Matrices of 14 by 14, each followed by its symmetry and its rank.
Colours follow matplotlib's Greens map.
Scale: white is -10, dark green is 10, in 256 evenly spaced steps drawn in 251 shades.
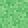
antisymmetric, full rank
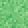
antisymmetric, full rank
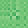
symmetric, rank two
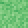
neither, full rank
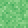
neither, full rank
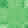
symmetric, rank two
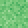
antisymmetric, full rank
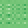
neither, rank one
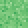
antisymmetric, full rank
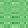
neither, rank one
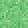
antisymmetric, full rank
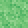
antisymmetric, full rank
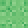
symmetric, rank two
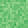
neither, full rank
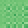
symmetric, rank two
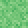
antisymmetric, full rank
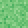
neither, full rank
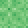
symmetric, rank two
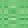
neither, rank one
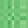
neither, rank one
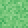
neither, full rank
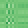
neither, rank one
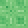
symmetric, rank two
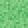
neither, full rank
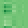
neither, rank one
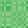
symmetric, rank two
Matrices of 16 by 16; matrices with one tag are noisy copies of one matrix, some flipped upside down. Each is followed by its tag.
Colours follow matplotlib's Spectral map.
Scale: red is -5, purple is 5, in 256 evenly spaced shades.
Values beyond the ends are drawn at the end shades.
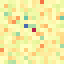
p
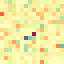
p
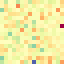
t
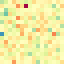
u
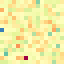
u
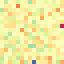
t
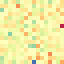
t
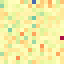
t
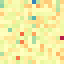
t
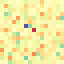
p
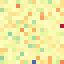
t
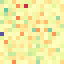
u
